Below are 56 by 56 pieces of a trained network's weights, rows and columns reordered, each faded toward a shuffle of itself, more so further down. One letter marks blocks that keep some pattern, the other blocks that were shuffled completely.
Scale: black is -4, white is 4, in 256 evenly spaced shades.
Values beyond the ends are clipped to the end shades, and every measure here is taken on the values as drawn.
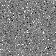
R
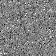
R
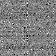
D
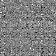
D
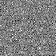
D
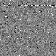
D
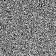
R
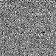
D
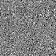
D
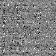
D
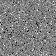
R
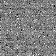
D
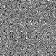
D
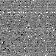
D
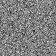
R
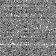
D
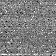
D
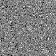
D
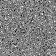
R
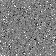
R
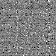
D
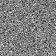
D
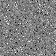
R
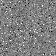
R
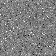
R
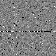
D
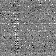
D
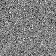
R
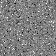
R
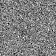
R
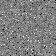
R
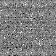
D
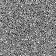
R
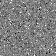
R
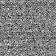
D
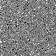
R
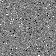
R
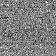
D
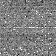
D
